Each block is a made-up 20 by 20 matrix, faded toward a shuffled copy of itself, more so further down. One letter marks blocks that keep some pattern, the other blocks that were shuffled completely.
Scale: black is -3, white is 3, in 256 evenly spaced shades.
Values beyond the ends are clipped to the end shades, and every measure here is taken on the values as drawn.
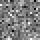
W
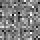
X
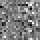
X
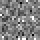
X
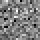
X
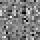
X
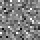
W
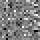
X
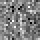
X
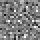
X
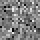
X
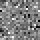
W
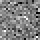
X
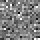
X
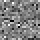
X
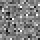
W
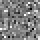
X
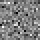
X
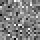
X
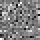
X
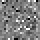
X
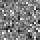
X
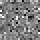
X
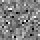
W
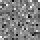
W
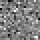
W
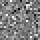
W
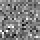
X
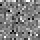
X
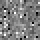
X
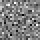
W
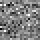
X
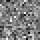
W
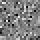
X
